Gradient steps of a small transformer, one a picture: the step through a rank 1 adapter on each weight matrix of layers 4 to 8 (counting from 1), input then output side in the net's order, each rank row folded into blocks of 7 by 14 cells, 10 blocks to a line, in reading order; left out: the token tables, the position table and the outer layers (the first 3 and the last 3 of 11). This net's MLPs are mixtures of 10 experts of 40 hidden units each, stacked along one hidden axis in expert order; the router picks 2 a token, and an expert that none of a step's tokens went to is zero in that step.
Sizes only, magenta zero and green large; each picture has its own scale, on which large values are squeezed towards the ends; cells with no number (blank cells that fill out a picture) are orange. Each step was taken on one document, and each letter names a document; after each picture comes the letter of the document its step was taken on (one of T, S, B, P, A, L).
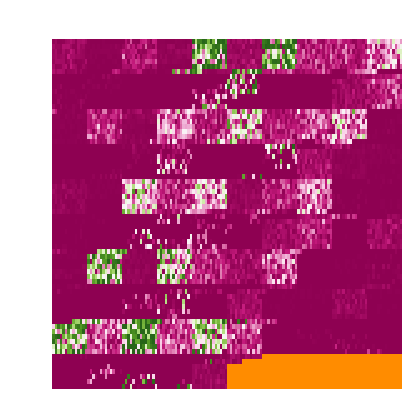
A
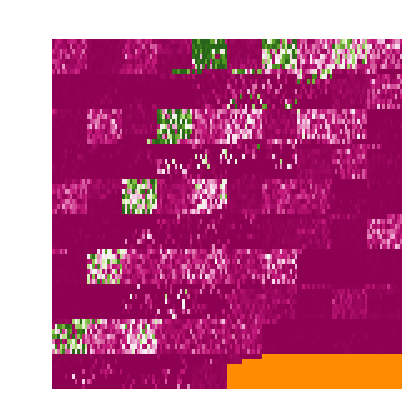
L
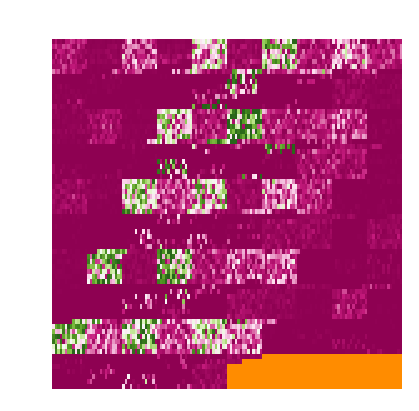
A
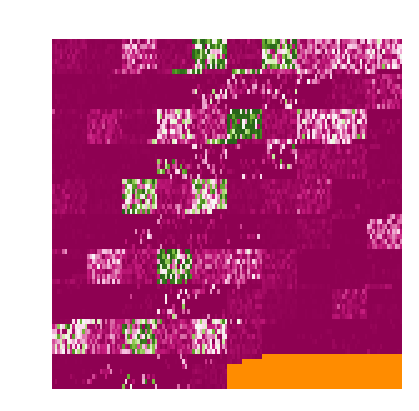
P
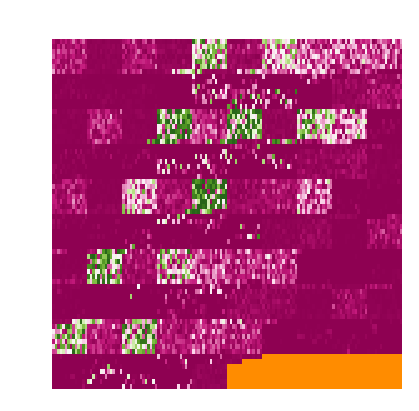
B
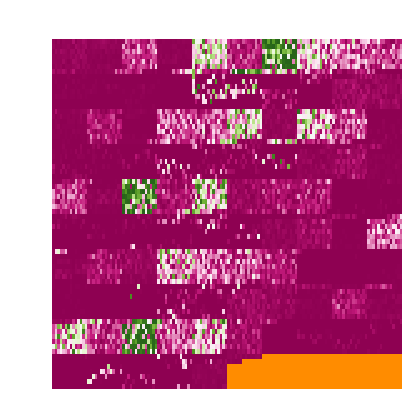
B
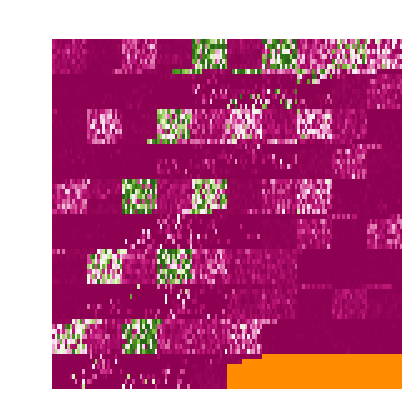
L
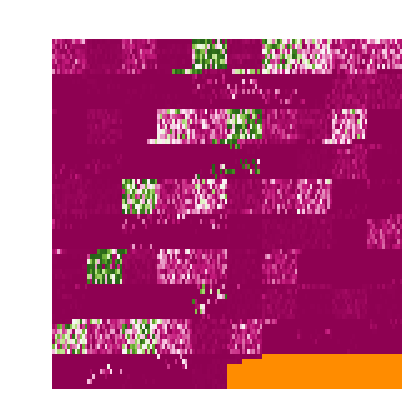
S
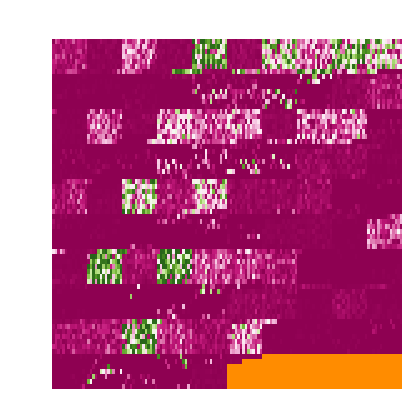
P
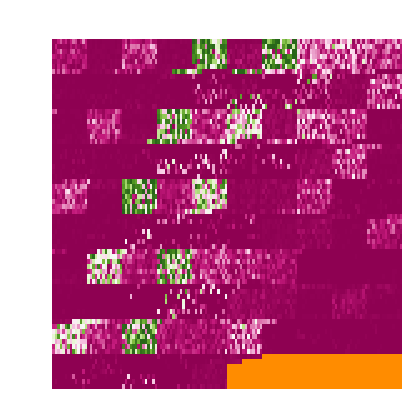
L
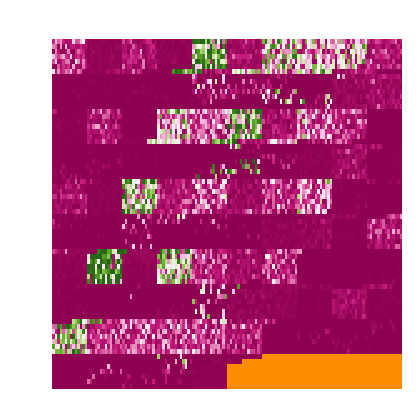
S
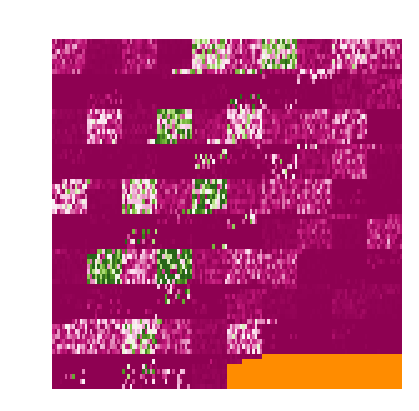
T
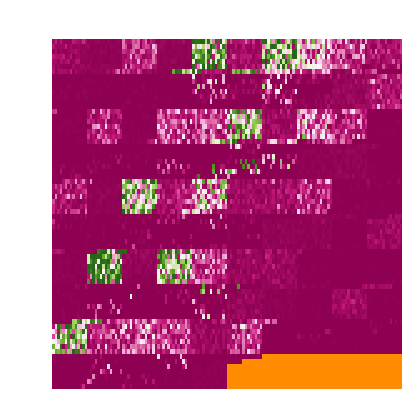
S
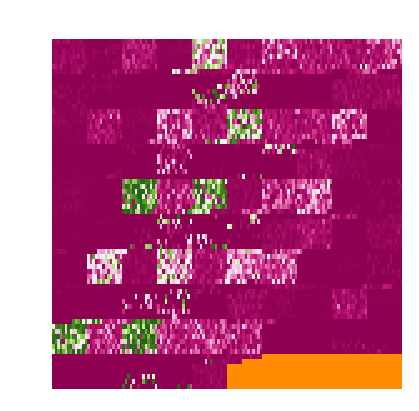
A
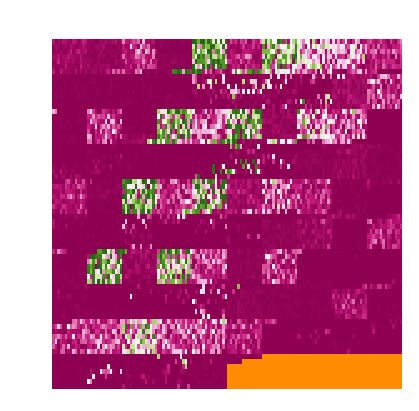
S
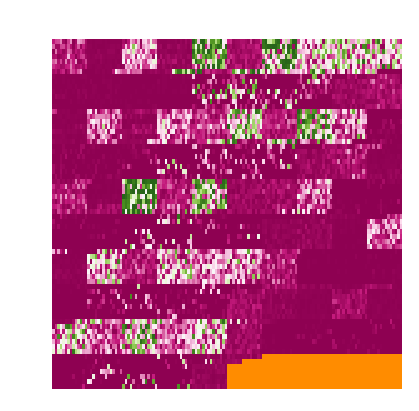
P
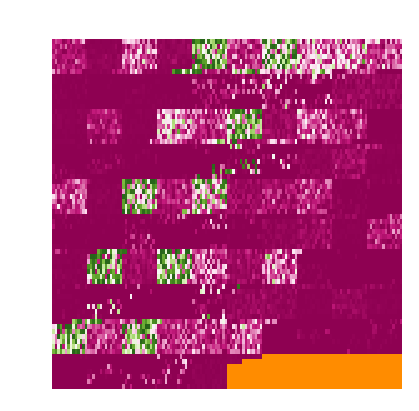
S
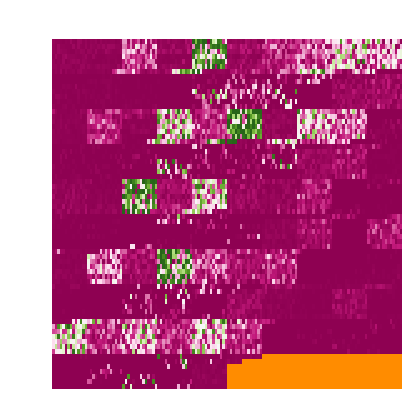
P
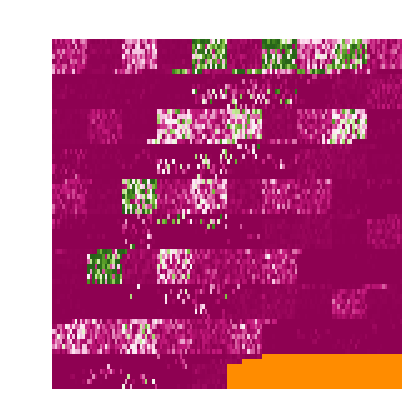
B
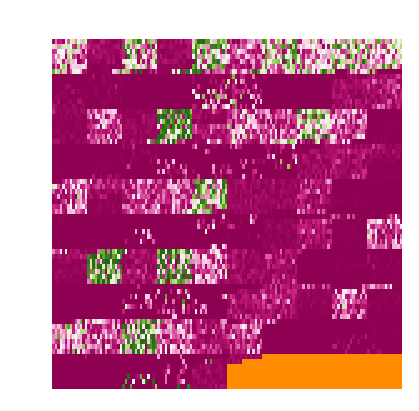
A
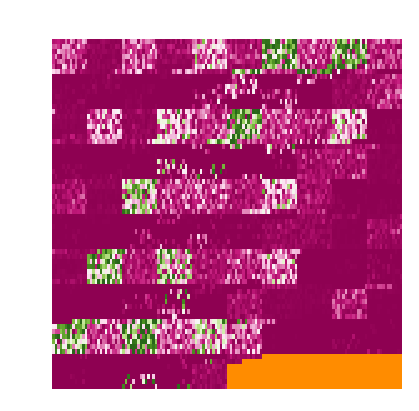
A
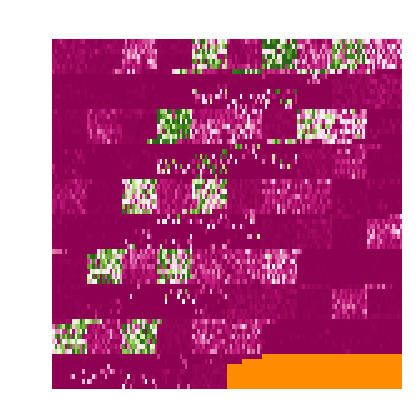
B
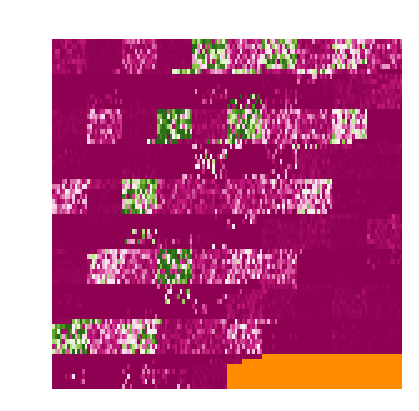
T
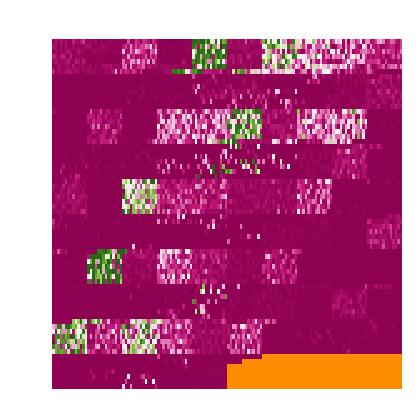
B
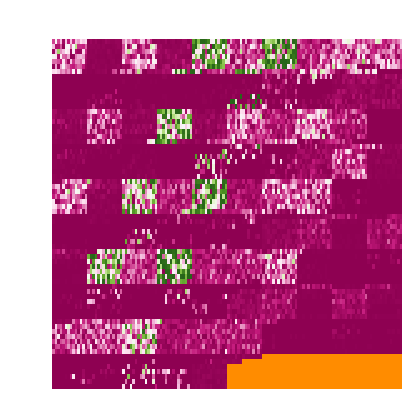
T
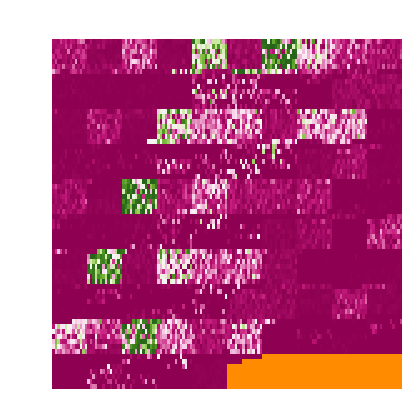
B
